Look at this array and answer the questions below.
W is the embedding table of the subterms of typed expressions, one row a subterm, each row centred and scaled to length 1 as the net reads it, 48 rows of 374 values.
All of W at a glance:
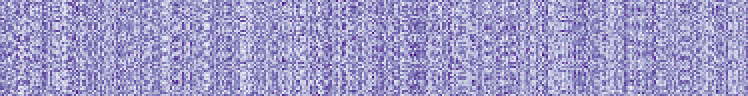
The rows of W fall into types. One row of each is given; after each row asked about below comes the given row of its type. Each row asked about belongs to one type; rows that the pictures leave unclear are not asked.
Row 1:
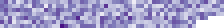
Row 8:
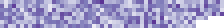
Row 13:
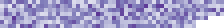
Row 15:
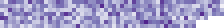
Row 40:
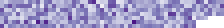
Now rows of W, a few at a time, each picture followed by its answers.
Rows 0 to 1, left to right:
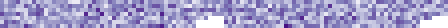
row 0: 8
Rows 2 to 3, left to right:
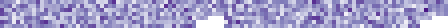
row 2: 40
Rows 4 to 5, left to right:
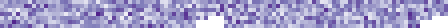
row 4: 13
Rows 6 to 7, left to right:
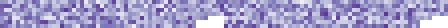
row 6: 1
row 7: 40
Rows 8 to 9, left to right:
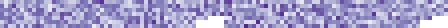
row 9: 1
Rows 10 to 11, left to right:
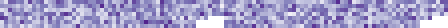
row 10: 15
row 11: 13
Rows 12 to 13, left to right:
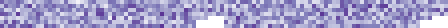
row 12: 40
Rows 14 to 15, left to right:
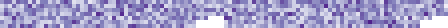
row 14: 13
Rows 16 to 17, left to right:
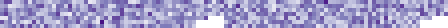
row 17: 8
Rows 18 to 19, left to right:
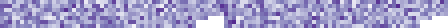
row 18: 1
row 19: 8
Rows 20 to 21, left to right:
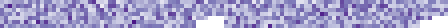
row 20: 40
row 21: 13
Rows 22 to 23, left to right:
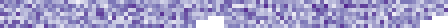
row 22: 40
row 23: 1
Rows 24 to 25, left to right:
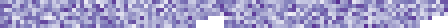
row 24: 1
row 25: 13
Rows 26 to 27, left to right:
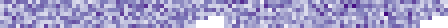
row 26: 13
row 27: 15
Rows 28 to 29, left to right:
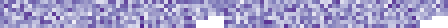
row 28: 15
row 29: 40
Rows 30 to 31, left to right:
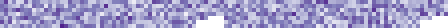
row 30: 1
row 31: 8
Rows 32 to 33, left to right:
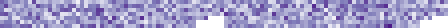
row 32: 1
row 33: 13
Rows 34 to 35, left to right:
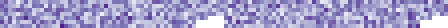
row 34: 1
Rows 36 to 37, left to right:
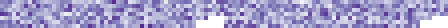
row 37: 40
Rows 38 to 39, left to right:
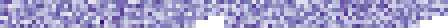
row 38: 13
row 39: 13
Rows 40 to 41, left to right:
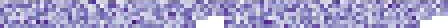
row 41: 40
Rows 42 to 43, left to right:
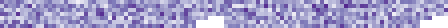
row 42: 40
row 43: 1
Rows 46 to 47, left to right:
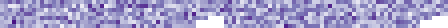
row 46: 13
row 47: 1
